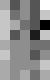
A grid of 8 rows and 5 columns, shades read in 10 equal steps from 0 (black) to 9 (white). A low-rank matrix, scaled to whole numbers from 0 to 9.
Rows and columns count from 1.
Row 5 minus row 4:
-1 2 0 3 -3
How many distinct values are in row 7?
3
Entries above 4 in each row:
3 3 2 3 3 4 5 4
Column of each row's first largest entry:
5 1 1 1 1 1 5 1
